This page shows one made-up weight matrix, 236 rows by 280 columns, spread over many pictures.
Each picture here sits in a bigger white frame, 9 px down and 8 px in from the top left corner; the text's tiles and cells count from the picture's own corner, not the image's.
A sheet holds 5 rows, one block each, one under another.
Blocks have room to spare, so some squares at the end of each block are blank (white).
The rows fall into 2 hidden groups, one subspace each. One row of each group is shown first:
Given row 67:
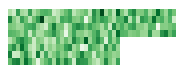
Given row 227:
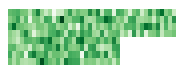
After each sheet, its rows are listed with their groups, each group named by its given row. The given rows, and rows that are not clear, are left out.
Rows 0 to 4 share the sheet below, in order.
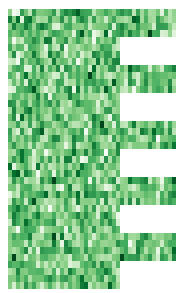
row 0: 67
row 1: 227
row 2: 67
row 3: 227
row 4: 227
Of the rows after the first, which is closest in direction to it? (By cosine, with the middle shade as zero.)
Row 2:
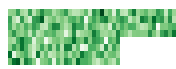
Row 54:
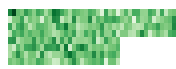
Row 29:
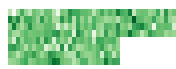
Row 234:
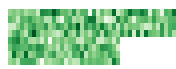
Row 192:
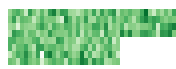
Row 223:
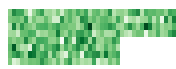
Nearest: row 192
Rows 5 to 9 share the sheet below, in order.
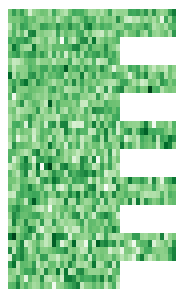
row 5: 227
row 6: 67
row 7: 227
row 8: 227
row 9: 67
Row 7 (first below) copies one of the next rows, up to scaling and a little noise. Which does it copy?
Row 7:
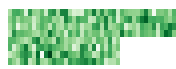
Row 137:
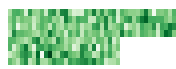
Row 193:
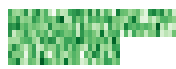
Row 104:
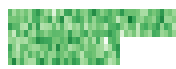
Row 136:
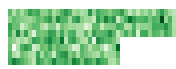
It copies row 137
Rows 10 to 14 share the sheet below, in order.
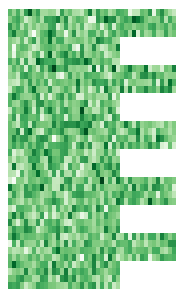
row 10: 227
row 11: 227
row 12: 67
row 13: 67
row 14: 67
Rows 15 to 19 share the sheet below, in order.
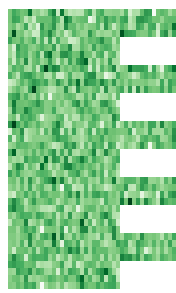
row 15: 227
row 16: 227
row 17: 67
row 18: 227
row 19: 227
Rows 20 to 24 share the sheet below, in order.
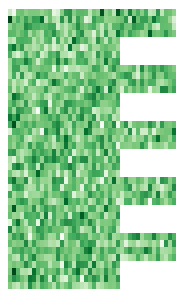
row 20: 67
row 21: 67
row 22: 67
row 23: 67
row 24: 227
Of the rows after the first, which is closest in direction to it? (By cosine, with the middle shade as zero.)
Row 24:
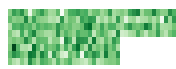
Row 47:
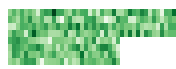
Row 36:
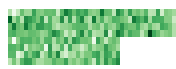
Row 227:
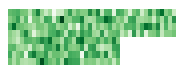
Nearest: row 227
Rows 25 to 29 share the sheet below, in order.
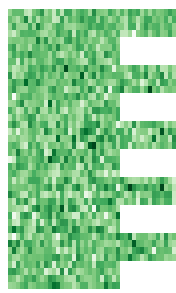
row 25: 227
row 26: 67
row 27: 67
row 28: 227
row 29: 67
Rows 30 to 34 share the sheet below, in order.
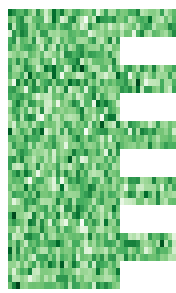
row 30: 67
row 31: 227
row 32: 67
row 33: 227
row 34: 227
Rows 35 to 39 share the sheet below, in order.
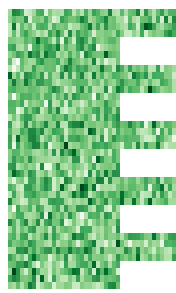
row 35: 227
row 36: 67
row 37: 227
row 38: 67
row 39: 227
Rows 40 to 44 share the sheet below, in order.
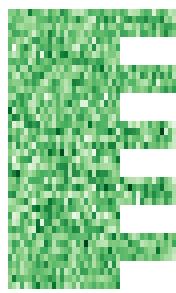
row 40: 227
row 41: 67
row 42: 227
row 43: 227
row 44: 67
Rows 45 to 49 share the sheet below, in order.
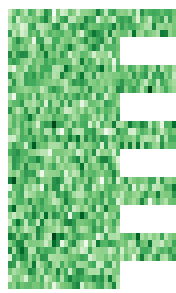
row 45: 67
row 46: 67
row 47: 227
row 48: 67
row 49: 67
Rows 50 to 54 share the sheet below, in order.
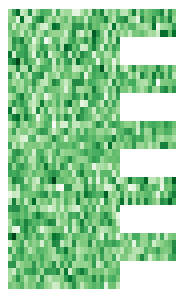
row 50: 67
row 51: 67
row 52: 67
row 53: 227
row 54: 67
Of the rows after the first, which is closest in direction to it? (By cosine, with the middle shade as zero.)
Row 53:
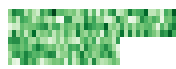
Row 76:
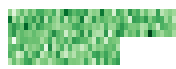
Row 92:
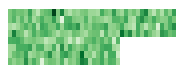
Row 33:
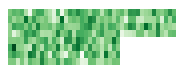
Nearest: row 92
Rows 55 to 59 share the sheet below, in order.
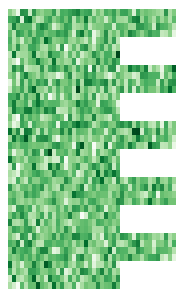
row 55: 67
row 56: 227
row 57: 67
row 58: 67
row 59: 67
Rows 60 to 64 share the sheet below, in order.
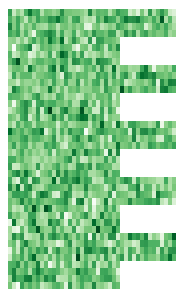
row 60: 227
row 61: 227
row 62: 67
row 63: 67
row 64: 227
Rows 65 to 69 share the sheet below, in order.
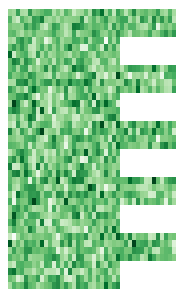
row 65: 67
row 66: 227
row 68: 227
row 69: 67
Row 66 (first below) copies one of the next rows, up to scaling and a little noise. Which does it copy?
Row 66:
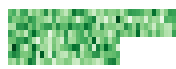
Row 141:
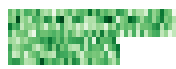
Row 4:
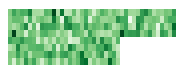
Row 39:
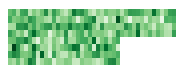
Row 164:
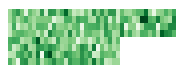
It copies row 39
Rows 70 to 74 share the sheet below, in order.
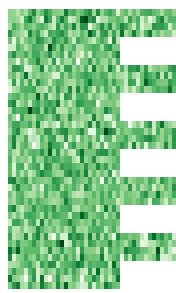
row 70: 67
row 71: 227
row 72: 227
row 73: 67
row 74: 227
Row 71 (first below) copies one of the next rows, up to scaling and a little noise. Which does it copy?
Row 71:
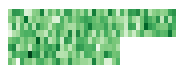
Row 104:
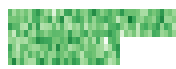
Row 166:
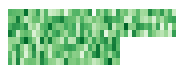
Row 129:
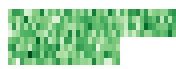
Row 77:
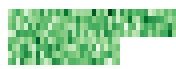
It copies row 129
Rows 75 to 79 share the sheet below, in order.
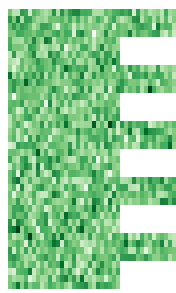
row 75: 67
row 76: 67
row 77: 227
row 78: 67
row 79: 227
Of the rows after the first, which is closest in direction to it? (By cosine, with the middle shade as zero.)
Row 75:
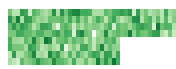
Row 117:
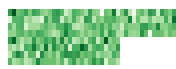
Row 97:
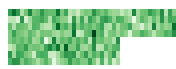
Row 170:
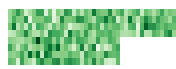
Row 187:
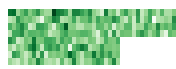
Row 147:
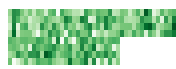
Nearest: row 187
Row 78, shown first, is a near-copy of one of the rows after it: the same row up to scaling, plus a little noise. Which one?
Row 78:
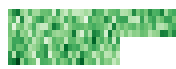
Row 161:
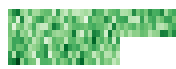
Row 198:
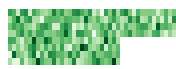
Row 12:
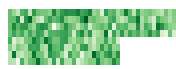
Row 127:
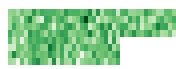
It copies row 161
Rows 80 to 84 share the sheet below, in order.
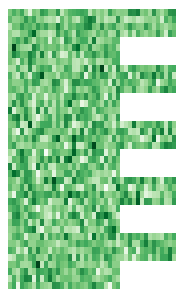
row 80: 227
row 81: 67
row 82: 67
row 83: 227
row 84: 227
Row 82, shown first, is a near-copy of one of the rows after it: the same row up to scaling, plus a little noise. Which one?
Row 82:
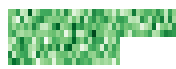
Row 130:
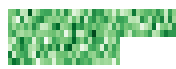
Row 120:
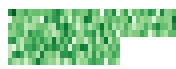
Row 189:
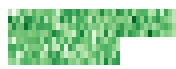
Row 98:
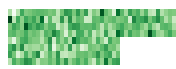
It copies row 130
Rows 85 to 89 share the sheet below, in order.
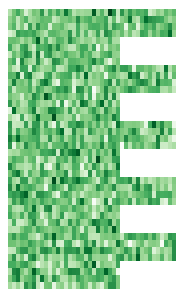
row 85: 227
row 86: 67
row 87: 227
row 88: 67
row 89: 227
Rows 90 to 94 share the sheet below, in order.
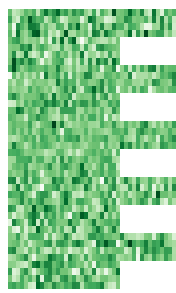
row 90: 227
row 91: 67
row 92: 227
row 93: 67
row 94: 227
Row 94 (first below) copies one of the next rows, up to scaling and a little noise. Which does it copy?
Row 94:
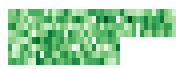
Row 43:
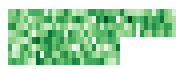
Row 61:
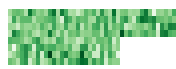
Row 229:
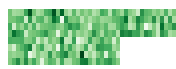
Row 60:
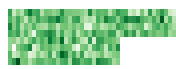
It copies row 43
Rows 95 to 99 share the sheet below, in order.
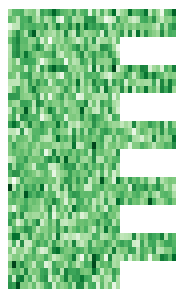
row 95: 227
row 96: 227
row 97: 67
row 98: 67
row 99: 67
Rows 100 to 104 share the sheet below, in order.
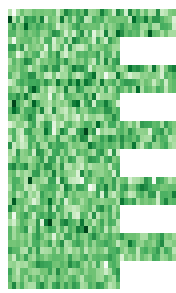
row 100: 67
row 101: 227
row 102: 67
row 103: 227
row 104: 227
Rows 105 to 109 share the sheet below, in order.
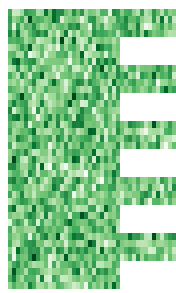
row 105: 227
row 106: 67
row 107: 227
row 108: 67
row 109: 227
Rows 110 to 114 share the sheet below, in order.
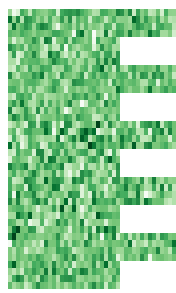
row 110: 67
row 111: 67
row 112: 67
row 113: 227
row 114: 67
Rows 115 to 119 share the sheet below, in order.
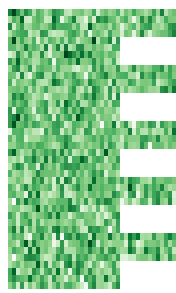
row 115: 67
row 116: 67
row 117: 67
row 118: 227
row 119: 227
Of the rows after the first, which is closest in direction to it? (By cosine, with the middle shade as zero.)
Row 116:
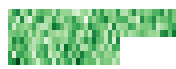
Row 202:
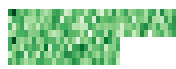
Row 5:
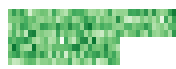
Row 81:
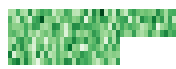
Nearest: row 81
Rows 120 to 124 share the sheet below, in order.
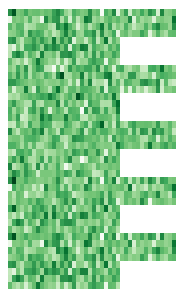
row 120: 67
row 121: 227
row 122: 67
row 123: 67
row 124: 67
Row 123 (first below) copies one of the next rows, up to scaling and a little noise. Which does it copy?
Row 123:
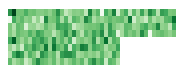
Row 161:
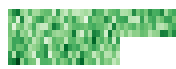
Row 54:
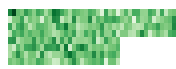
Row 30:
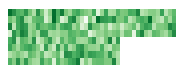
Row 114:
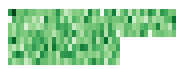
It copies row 114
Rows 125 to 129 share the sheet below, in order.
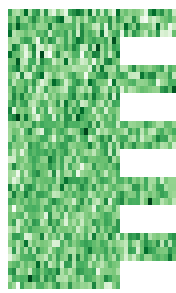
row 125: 227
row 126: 67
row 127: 67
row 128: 67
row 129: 227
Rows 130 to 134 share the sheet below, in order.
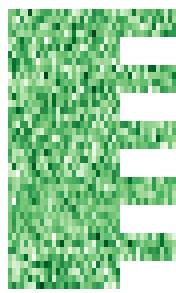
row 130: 67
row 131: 67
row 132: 67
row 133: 227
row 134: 227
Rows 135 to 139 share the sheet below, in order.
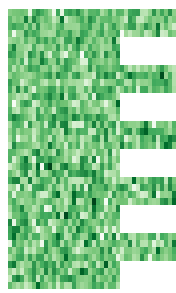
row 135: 227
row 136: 227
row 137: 227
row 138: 67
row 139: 67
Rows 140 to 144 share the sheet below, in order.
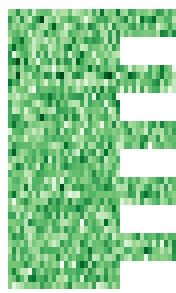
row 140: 67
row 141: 227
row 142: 67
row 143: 227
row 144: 227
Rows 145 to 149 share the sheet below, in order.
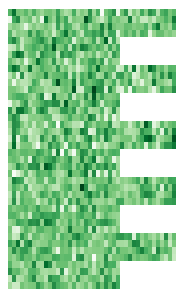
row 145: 67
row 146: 67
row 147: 227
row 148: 227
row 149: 67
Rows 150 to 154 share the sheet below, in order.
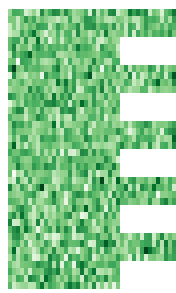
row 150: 227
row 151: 67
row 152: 227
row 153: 67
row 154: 227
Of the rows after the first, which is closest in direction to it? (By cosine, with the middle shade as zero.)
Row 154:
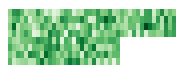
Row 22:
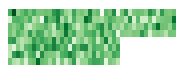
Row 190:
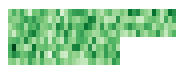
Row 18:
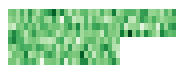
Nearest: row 22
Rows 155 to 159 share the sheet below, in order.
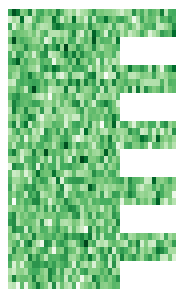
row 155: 67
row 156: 227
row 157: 67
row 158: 227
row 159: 67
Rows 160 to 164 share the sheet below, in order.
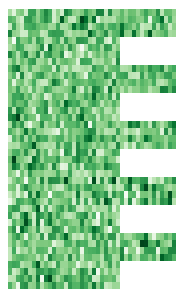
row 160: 67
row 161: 67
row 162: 227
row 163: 227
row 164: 227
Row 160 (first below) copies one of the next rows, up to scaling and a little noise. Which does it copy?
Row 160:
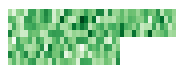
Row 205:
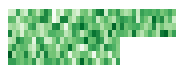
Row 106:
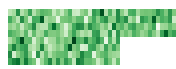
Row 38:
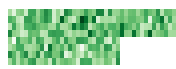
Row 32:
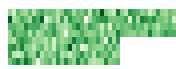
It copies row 38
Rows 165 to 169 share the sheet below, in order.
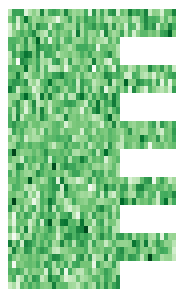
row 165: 227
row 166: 227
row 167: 67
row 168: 227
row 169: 67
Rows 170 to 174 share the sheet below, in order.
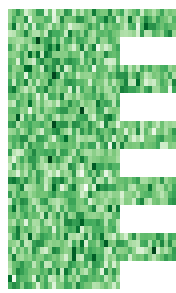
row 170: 227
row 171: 227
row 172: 67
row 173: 67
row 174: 67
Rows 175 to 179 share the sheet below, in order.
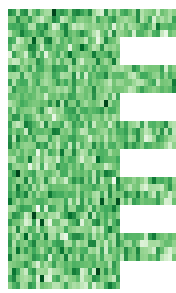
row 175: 67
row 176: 67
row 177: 227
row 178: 227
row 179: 227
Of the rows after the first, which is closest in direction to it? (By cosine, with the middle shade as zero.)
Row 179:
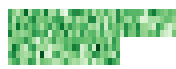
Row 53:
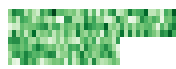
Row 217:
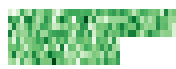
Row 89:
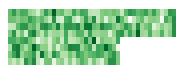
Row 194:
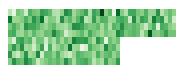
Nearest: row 89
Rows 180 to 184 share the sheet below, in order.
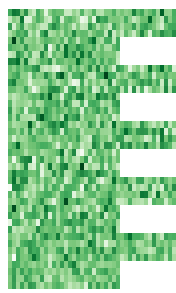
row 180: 67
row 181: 227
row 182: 227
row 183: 67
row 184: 227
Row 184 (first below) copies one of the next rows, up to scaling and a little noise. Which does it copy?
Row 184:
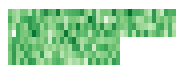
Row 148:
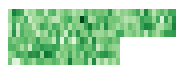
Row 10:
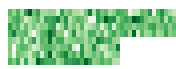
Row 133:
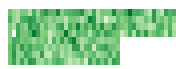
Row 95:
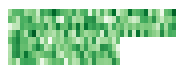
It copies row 133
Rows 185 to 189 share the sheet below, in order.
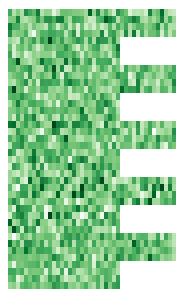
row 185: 227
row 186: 227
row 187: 67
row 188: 67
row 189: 67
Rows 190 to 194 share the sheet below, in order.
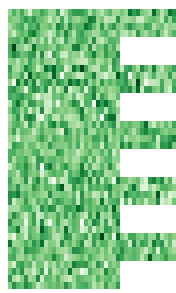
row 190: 227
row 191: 227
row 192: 227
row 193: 227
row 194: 67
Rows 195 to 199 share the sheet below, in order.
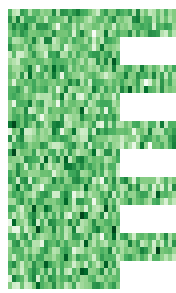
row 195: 67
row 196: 227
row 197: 67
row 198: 67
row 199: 67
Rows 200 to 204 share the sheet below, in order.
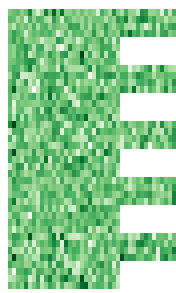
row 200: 227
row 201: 227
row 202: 67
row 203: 227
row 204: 227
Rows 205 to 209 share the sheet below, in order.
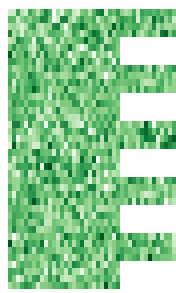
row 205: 67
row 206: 227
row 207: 227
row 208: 227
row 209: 67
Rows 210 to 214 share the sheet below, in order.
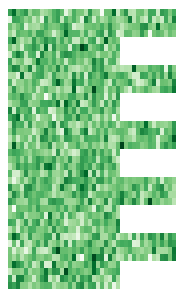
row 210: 67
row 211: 67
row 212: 227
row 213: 67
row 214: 67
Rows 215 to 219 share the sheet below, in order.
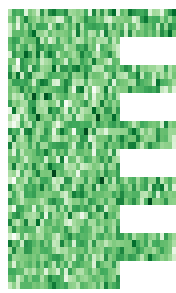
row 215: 227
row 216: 67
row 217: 67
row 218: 67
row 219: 67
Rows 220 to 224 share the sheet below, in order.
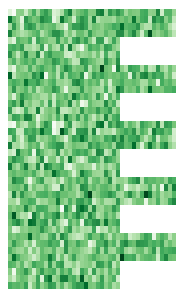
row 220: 67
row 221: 67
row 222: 67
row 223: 227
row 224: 227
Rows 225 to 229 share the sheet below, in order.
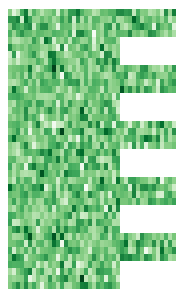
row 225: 67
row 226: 227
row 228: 67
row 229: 227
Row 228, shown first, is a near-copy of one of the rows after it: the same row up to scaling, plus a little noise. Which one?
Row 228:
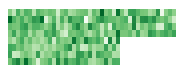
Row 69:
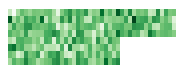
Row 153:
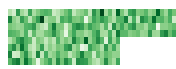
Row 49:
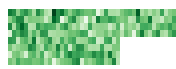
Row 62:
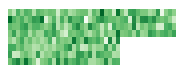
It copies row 62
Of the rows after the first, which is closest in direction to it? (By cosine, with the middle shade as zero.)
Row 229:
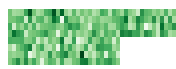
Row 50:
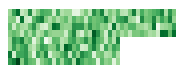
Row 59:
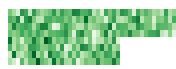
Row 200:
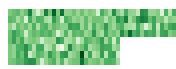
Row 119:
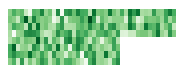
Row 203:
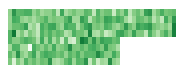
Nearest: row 200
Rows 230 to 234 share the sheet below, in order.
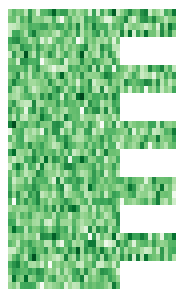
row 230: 227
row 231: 227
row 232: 67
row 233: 227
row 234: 227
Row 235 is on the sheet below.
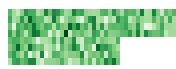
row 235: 227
